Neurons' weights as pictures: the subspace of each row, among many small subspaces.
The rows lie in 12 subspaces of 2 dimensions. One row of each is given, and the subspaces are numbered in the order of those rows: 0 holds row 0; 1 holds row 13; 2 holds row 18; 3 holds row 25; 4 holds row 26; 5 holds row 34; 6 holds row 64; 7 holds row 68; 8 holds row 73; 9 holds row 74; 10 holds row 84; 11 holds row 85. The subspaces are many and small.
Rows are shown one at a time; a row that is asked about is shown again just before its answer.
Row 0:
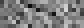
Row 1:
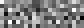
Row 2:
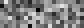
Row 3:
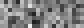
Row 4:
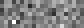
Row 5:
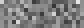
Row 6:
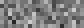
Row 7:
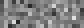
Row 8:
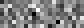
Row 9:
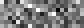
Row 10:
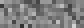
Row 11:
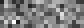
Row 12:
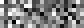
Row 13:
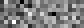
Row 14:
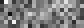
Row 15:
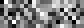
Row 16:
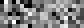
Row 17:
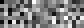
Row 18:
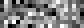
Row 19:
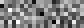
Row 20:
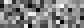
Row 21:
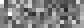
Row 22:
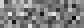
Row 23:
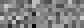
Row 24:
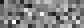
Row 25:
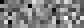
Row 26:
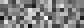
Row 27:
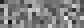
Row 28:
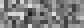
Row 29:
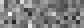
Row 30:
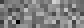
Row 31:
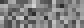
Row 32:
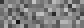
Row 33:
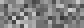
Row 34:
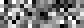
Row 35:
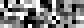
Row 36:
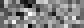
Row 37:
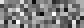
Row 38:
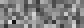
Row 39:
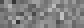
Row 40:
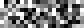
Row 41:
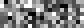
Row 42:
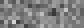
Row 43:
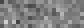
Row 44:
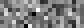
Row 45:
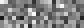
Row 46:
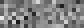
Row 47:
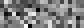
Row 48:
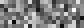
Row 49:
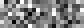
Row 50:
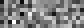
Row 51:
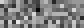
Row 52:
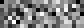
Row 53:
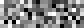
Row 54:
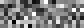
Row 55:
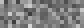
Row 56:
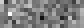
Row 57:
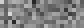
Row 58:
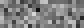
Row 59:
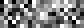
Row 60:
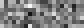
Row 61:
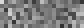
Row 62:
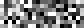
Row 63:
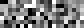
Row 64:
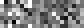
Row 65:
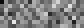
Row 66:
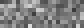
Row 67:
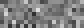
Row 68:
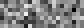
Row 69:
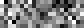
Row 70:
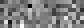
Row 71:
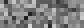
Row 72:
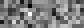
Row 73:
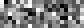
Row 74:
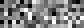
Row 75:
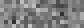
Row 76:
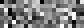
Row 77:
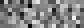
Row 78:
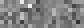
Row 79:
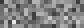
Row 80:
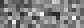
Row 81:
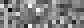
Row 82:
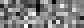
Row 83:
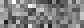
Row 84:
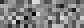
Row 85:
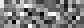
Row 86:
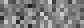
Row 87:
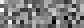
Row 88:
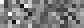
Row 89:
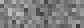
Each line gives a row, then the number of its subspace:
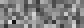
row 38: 7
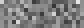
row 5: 0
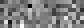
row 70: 3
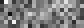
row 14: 5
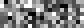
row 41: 8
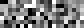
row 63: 4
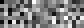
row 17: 9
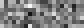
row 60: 7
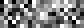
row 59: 5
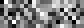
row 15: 5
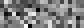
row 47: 11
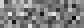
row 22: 11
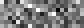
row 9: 0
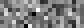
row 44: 11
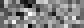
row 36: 1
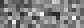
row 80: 11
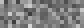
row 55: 6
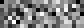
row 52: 0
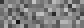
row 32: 0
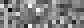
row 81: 0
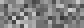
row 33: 10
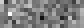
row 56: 8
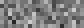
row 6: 7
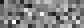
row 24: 1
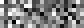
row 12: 6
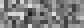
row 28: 7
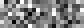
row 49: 9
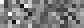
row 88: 6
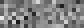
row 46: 10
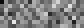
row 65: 5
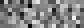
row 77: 3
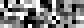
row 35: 7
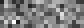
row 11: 10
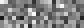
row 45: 4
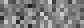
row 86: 4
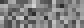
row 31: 4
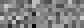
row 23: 10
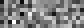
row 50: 9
